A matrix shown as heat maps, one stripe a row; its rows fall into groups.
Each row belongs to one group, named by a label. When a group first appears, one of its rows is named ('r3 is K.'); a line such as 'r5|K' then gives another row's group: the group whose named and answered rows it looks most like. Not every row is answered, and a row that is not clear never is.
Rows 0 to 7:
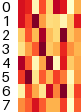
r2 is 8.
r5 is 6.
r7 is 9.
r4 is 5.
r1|9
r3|8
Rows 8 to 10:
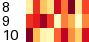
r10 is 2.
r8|5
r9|9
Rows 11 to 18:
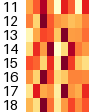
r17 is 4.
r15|6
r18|9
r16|9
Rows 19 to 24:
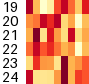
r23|4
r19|2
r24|2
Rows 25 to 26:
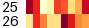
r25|2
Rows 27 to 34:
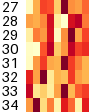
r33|2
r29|8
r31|4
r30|8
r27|4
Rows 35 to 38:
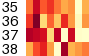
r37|5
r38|4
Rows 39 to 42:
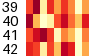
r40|2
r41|9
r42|6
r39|6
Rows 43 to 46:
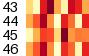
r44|9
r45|4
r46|9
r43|8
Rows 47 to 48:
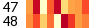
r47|5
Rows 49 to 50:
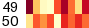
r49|2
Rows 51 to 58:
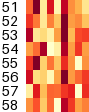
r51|6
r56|2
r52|6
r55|6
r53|2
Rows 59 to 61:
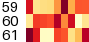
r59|2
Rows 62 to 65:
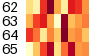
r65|8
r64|6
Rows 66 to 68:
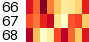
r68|2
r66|9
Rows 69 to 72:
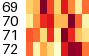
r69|9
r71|6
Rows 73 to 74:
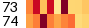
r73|6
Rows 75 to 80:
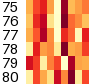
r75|4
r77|9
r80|5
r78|4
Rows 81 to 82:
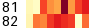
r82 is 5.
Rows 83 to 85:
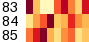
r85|9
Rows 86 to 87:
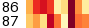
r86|8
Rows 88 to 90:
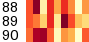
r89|6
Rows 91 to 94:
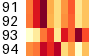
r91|9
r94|5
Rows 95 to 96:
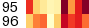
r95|2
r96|4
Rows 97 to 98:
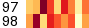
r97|9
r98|5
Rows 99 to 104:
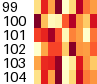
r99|8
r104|8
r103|8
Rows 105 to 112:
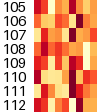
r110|2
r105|6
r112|5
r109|6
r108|5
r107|4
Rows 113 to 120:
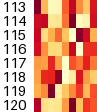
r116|2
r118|8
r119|9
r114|2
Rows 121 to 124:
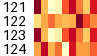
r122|8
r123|2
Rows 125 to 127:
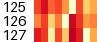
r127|6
